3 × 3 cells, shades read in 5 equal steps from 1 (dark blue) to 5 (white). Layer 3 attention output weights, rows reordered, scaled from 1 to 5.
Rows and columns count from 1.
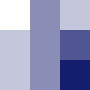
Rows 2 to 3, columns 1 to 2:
4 3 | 4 3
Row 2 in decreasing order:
4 3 2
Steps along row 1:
down up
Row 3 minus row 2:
0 0 -1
